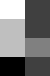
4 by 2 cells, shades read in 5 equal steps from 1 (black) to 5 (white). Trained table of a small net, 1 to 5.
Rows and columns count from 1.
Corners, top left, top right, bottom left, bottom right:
5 2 1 2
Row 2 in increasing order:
2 4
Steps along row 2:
down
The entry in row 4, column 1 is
1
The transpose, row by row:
5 4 4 1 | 2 2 3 2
